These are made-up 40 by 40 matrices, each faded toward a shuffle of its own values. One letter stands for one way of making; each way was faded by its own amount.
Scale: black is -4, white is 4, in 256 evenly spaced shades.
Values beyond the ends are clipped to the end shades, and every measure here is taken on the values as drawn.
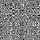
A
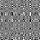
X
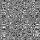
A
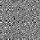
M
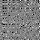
A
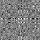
M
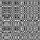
X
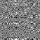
M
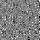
A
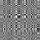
X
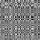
X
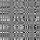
X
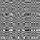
X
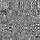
A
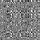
M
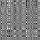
X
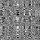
M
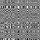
X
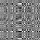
X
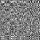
M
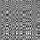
X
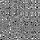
A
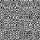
M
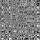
M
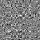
A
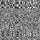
M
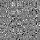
A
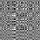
X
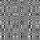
X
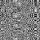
M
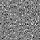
A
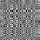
X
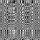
X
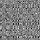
M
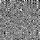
A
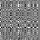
X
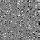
A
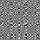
X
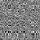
M
